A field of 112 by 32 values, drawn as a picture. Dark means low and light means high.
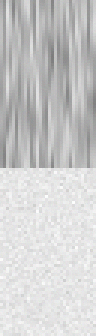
The table splits into 2 rows of 1 panel. Panel 1,1: high, streaked downward. Panel 2,1: very high, fine-grained, faint in contrast.
